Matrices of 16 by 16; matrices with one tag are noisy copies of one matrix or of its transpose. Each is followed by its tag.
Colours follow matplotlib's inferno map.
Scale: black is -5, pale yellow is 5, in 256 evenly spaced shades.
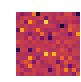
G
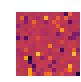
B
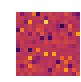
G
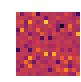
G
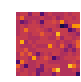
B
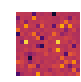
G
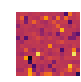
B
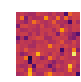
B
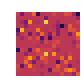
G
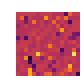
B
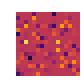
G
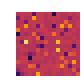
G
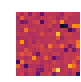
B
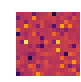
G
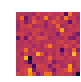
B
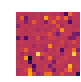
B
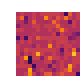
B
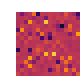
G
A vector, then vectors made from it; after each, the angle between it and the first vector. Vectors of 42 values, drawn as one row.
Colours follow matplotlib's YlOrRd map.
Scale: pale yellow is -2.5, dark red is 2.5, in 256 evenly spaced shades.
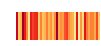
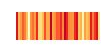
partly aligned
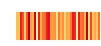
partly opposed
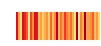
nearly parallel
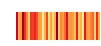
nearly parallel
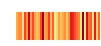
partly opposed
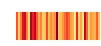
nearly parallel
